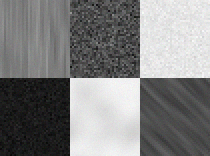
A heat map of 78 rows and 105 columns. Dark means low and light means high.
It is made of 2 by 3 panels. Panel 1,1: middling, streaked downward, faint in contrast. Panel 1,2: low, fine-grained. Panel 1,3: very high, fine-grained, faint in contrast. Panel 2,1: very low, fine-grained, faint in contrast. Panel 2,2: very high, smooth, faint in contrast. Panel 2,3: low, slanting down to the right, faint in contrast.
